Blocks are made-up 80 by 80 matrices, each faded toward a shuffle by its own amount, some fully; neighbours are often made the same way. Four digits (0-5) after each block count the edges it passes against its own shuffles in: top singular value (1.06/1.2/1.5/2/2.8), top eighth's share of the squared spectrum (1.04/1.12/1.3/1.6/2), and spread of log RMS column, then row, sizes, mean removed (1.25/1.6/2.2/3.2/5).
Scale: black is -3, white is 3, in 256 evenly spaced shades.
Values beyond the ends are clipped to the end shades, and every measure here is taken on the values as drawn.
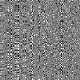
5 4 3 2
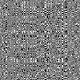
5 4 3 2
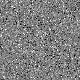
0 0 0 0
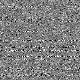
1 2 0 3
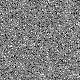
0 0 0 0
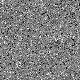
0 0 0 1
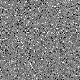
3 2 1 1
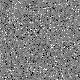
2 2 0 0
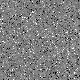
1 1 0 0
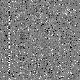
3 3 1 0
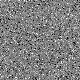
1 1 0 0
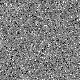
2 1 0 0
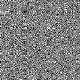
4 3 1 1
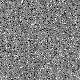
2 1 0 0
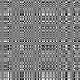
5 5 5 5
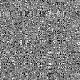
4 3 2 2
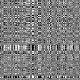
5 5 4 4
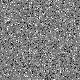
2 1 0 0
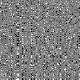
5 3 2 2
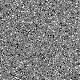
0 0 0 0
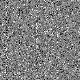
1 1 2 0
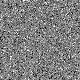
0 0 0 0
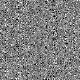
1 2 3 0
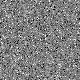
0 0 0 0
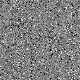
0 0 1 0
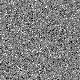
0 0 1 0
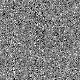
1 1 2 0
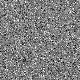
0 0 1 0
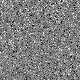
2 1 0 0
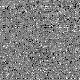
3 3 0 2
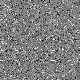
3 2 0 1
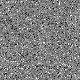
3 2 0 2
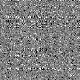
4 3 2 3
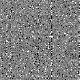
4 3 2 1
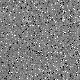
2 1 0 0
